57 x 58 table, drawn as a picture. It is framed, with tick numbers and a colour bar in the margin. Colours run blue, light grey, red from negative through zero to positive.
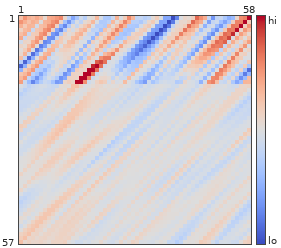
The halves do not mirror each other. Streaks slant up to the right. No row or column stands out. A few values lie far out on both sides of the bulk. The bottom part is calmer, past a seam about 30% of the way down. There is no overall slope.
